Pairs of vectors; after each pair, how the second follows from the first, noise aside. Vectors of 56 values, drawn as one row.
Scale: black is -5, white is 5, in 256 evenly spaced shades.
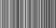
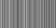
shrunk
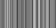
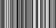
scaled up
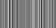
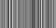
negated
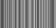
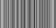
negated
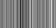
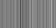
shrunk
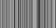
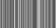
negated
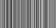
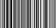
scaled up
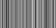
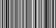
scaled up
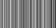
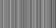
shrunk
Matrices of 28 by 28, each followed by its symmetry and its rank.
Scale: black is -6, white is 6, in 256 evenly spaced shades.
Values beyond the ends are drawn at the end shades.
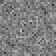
symmetric, full rank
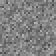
symmetric, full rank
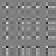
symmetric, rank one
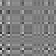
neither, rank one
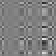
neither, rank one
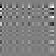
neither, rank one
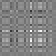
symmetric, rank one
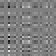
neither, rank one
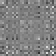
symmetric, rank three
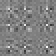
symmetric, rank three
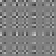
symmetric, rank one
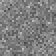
symmetric, full rank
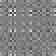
symmetric, rank three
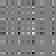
symmetric, rank one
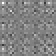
symmetric, rank three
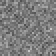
symmetric, full rank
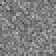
symmetric, full rank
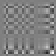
symmetric, rank one
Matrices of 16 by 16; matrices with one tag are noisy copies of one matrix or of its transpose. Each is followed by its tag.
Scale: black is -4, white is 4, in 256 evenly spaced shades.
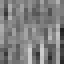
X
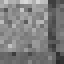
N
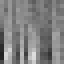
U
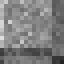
N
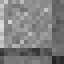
N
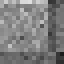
N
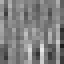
X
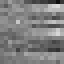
U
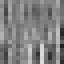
X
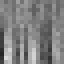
U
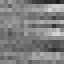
U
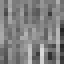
X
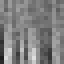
U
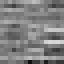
X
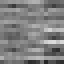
X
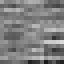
X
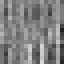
X
